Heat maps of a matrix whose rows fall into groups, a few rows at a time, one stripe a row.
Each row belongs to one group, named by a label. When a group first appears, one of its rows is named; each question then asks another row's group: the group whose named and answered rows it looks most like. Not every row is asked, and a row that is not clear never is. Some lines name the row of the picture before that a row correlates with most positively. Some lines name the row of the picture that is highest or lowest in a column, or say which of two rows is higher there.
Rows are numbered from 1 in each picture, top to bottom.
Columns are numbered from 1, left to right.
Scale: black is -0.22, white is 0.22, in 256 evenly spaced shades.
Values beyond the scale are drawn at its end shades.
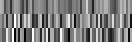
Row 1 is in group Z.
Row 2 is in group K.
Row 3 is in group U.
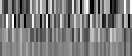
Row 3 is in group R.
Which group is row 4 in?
R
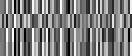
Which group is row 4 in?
U
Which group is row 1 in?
U
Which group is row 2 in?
K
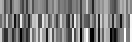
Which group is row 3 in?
Z
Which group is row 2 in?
U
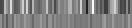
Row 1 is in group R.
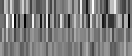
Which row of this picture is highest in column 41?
1
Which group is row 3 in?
U
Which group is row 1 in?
R
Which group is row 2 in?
U
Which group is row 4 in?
Z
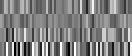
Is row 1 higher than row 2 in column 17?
Yes
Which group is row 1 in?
R
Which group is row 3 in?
K
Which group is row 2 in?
Z
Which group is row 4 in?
U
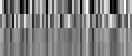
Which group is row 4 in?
Z
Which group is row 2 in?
K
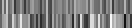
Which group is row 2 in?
R
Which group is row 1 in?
U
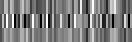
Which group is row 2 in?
U
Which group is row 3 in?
R
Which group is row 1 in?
R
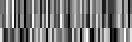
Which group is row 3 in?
Z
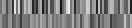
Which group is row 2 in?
Z
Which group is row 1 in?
K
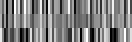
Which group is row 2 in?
K
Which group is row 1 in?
K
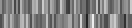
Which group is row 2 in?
R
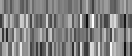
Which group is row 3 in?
K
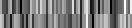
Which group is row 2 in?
Z
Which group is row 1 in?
Z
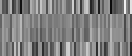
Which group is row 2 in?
R
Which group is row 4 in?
K
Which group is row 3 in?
R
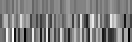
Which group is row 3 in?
U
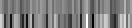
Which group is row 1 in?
Z
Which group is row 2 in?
Z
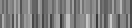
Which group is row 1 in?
K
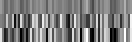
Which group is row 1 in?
Z
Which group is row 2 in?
U
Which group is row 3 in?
Z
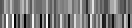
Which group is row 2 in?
U
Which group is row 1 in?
R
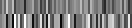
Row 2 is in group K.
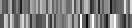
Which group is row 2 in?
R
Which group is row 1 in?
Z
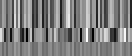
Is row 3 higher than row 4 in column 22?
Yes
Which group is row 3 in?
Z
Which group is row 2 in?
K
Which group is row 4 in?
K
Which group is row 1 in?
K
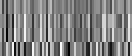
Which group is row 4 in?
U
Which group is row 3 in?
K
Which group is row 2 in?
K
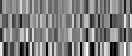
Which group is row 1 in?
R
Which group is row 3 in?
R
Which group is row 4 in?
Z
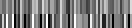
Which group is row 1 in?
U
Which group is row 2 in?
U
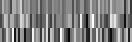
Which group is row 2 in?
R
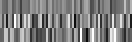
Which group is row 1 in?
Z
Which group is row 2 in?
K
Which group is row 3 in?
R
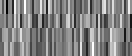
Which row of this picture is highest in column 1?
1
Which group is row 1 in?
K
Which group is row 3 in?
R
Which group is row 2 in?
K
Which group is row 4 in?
R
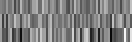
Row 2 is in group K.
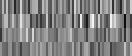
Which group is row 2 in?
R
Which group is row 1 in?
U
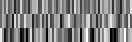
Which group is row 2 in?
K
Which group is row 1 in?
U
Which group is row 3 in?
Z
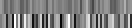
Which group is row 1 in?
Z
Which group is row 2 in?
K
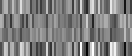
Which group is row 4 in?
R
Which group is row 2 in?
Z
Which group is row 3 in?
Z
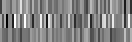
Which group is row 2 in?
K
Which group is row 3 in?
Z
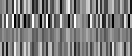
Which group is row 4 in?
K
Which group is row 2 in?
U
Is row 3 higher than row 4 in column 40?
Yes
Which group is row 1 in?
K
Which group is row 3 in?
K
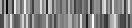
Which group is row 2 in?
R
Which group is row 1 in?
K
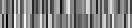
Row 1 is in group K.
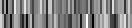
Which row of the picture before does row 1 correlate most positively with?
2
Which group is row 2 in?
Z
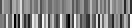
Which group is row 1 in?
R
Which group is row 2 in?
U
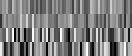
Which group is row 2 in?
R
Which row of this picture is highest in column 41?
1
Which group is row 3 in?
U
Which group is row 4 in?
Z
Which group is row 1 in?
R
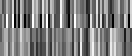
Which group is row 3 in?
R
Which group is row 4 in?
R
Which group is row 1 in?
U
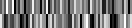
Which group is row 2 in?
Z
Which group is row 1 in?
U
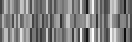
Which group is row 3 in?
R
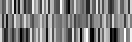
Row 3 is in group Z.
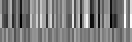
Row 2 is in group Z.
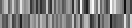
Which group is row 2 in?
Z
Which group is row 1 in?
R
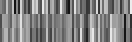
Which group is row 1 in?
U
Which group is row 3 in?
R
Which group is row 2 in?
R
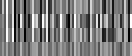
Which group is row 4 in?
U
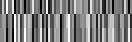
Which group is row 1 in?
U
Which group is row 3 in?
K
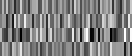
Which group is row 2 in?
K
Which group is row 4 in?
R
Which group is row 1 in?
U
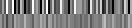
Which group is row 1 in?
U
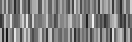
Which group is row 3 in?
K
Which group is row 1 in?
U
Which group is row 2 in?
R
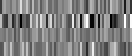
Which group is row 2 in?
Z
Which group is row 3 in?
U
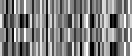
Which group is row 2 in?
Z
